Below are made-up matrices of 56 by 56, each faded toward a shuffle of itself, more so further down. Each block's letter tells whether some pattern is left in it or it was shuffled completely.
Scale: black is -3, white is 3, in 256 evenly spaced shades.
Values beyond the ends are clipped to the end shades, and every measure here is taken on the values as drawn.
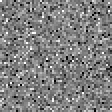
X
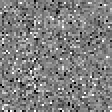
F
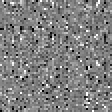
F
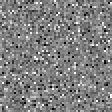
X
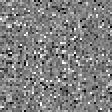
F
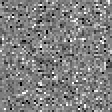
F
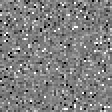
X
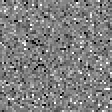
X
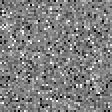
X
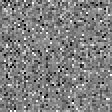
F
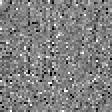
F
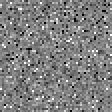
X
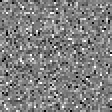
F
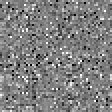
F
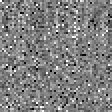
F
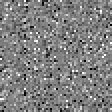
F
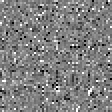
F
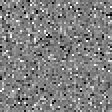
X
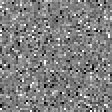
F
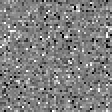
F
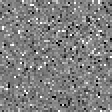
X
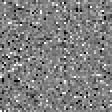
F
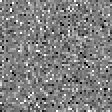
F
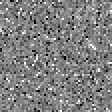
X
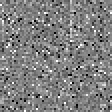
F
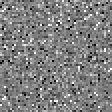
X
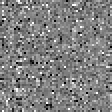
F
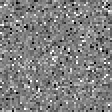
X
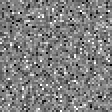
X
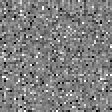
F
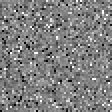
X
